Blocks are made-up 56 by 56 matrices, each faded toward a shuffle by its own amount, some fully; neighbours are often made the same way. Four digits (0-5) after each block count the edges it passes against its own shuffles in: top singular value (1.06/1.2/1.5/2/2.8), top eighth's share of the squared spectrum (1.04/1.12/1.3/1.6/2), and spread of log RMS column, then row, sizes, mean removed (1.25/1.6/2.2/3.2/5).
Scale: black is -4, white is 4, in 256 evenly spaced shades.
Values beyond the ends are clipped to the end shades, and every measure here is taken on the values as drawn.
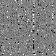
3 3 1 0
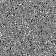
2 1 0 0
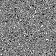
0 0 0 0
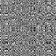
4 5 3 3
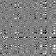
4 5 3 3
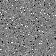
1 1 0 0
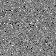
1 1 0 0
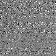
1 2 0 3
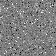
0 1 0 0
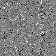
1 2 1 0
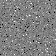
0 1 0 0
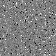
1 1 1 0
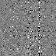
3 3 3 2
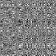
4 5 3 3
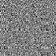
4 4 2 2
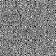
3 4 2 2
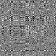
4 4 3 3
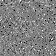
2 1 0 0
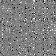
3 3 2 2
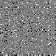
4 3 0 2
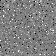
0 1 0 0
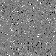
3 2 1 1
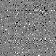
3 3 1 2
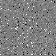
3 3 1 0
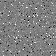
1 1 0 0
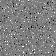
0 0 0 0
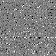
3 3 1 2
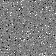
0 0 0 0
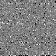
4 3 1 2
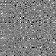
4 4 2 2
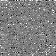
3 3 0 1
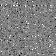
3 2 0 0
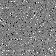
1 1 0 0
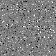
3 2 0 1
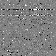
4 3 0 2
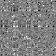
4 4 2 2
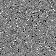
2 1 0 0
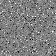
2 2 0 0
